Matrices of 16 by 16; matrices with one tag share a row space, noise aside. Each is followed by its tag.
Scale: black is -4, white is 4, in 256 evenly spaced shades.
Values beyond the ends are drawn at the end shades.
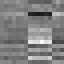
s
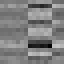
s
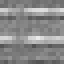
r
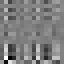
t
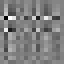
t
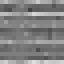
r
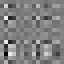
t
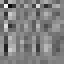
t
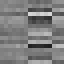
s
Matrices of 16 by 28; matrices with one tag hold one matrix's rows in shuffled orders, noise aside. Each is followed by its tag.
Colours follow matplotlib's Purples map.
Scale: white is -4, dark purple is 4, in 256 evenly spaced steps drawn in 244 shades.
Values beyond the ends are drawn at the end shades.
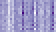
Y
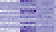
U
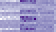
U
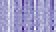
Y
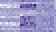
U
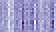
Y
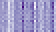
Y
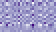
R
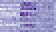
U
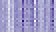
Y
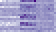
U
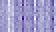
Y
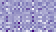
R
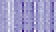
Y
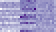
U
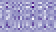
R
